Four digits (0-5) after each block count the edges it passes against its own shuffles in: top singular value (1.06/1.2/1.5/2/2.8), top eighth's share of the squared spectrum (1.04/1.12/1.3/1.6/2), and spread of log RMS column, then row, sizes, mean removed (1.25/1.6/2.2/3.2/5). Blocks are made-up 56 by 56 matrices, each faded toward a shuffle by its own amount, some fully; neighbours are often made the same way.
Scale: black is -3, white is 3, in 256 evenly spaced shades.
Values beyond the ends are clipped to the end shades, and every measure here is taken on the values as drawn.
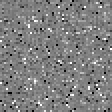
1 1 0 0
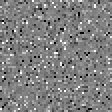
0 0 0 0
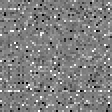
3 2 1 1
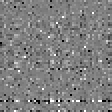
4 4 1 2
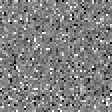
3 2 1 1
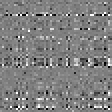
5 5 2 4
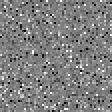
0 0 0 0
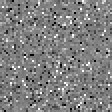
1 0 0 0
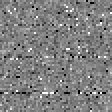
2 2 0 1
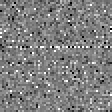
2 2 0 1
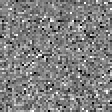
1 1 0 1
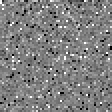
0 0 0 0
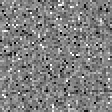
0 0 0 0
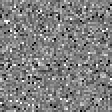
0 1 0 1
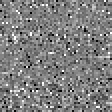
1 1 0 2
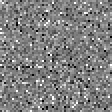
1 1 0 1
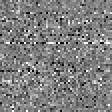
2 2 0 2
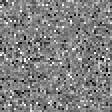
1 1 0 1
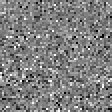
1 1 0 2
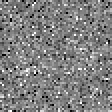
1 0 0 0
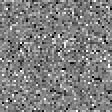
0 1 0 1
